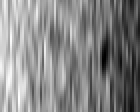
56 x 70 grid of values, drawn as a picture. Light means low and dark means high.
Overall the values sit about 50% of the way up the scale. The grain runs up and down. There is an overall slope up to the right.
